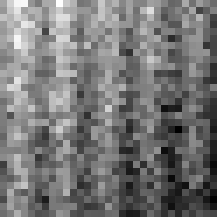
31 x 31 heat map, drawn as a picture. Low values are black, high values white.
Stripes running up and down repeat 5 times from left to right. Neither half mirrors the other. The values follow a bell shape. There is an overall slope up to the top left. The bottom right is the ninth with the lowest average. The ninth with the highest average is the top left.
